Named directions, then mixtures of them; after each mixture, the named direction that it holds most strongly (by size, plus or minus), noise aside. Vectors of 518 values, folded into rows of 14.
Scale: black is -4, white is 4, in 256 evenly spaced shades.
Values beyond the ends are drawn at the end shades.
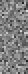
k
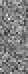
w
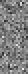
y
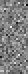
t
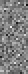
t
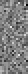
t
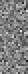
k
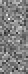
w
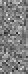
w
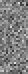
t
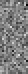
t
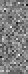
t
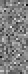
t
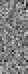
k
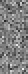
y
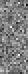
t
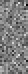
t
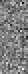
y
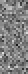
y
